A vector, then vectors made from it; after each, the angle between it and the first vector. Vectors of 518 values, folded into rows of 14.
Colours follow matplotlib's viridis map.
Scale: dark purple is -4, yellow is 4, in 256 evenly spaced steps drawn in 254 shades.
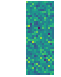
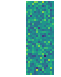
partly aligned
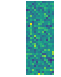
partly opposed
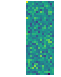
partly aligned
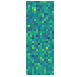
partly aligned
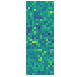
partly aligned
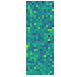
partly opposed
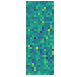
partly opposed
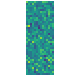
nearly parallel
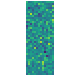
orthogonal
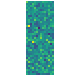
nearly parallel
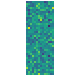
partly opposed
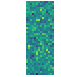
orthogonal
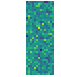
partly opposed
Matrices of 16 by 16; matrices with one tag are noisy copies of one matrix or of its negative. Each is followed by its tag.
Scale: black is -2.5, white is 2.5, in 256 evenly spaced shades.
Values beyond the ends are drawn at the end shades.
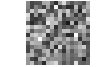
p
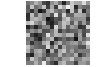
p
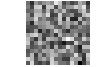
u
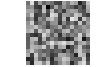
u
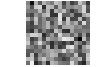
u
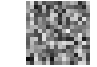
u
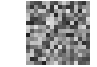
p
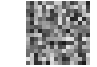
u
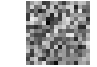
p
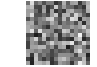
u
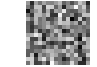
u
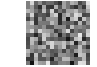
u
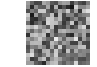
p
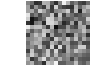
p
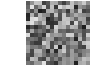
p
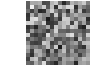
p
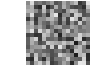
u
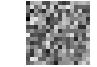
p
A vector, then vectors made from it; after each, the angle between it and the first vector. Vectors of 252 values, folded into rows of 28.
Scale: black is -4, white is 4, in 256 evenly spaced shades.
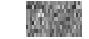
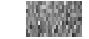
orthogonal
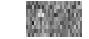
nearly parallel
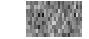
partly opposed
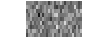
partly opposed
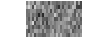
nearly opposite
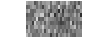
partly aligned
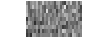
orthogonal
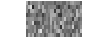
partly opposed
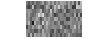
nearly parallel
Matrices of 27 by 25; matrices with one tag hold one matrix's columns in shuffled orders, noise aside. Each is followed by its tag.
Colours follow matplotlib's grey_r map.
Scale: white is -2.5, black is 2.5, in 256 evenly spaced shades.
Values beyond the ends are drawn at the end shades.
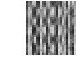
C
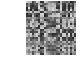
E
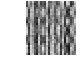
C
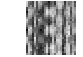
C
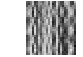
C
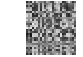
E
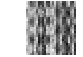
C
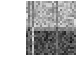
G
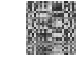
E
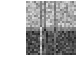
G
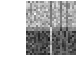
G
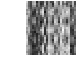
C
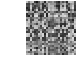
E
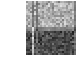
G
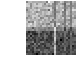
G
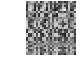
E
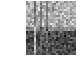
G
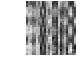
C
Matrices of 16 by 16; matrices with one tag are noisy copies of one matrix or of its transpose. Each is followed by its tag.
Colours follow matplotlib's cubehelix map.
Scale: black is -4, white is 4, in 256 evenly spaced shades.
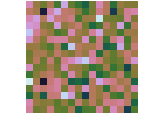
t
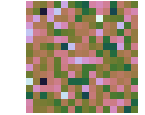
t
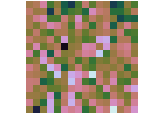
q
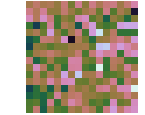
q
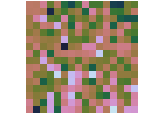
q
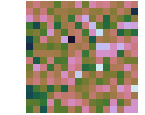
q
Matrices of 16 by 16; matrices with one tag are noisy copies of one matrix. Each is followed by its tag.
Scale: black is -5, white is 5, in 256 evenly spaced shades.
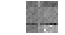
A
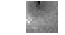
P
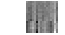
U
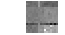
A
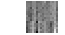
U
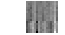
U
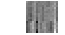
U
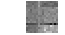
A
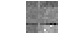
A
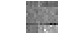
A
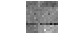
A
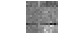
A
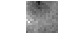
P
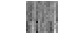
U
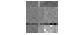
A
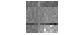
A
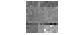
A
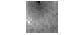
P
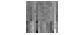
U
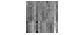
U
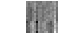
U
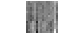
U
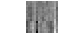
U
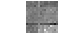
A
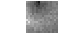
P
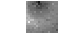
P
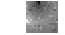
P
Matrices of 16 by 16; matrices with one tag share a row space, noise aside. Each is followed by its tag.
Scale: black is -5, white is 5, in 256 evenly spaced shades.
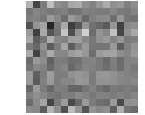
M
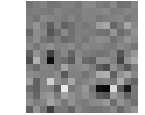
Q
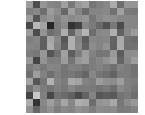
M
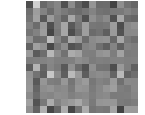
M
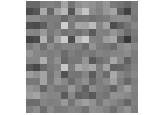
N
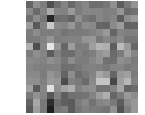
Q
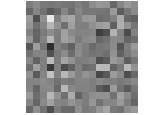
Q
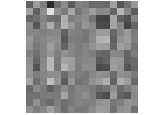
Q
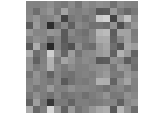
Q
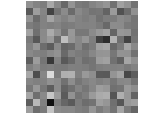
Q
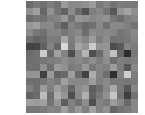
N
